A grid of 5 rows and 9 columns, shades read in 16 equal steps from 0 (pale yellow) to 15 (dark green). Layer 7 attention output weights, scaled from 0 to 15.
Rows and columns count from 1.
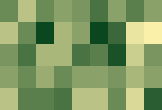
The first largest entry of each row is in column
6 3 7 2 9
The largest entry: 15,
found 2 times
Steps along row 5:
up same up down same up down up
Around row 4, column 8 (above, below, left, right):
3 2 8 7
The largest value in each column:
9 11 15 11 11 15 14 10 13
